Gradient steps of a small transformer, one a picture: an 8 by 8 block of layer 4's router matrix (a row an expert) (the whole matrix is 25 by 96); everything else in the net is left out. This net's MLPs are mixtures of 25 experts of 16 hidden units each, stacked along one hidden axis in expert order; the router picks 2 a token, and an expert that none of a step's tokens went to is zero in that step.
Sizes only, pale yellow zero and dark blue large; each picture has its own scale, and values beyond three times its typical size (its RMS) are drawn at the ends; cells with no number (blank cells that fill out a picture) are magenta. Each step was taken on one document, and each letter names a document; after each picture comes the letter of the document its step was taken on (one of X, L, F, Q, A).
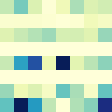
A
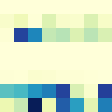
A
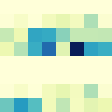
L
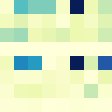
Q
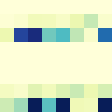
A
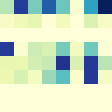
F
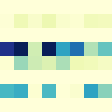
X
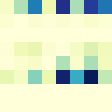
F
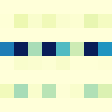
X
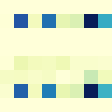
X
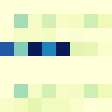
L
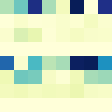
Q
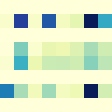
X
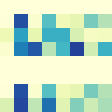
L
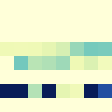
X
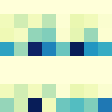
L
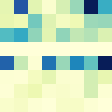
Q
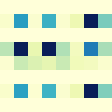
X
